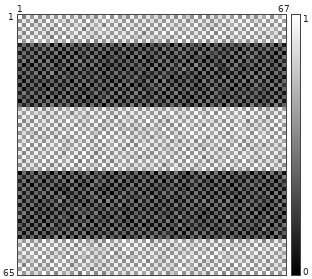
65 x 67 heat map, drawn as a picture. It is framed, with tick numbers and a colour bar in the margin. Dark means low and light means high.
Stripes: horizontal, repeating 2 times. Average level on the scale: 50%. Slope: none.
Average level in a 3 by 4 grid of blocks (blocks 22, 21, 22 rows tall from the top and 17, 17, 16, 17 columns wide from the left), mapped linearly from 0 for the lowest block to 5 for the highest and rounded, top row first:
0 0 0 0
5 5 5 5
1 1 1 1
